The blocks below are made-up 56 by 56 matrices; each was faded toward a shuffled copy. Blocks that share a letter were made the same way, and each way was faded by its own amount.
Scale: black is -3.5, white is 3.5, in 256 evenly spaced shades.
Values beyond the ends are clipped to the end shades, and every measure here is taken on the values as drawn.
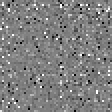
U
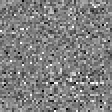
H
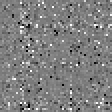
U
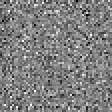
H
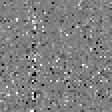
U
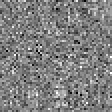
H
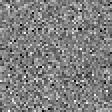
H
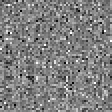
H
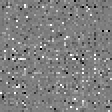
U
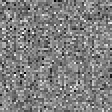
H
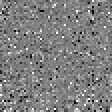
U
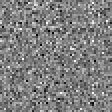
H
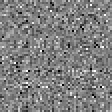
H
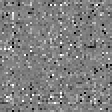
U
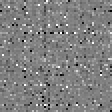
U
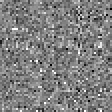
H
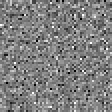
H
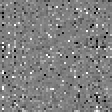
U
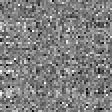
H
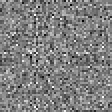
H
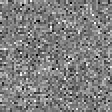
H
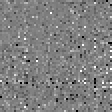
U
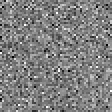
H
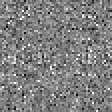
H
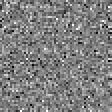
H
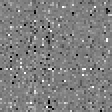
U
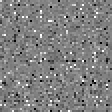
U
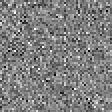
H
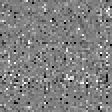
U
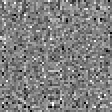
H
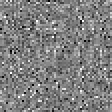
H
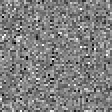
H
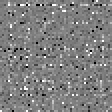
U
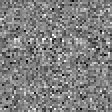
H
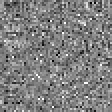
H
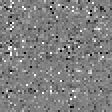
U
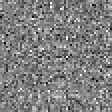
H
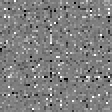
U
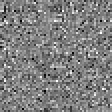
H
